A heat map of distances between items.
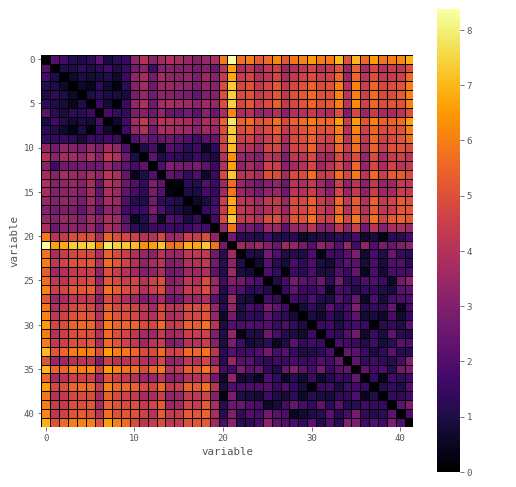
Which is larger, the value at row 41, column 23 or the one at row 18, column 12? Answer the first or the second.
the second
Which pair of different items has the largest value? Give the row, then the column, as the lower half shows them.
21, 0
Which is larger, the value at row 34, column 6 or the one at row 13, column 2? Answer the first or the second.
the second
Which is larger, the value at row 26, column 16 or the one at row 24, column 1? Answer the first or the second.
the first
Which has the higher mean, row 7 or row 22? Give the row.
7
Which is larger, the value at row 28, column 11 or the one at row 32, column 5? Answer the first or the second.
the second
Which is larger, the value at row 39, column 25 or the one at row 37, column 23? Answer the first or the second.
the second
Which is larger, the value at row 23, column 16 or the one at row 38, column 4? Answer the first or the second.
the second
